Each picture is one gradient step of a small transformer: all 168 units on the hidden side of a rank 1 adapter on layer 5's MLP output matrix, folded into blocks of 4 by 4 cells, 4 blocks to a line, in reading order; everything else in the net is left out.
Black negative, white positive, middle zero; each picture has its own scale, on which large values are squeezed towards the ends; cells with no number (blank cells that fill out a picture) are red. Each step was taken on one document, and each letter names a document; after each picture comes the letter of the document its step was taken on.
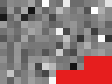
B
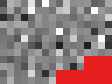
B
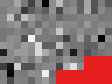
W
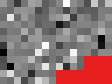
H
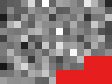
B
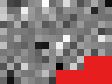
W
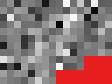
H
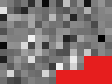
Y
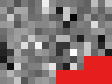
H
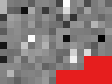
Y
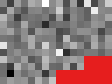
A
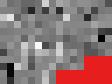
W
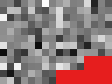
A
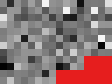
A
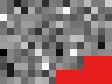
A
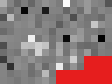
Y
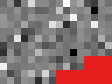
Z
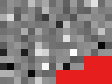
H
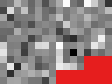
W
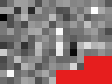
B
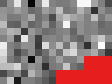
Z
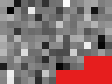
A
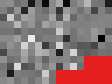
W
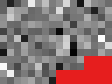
B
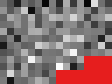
A
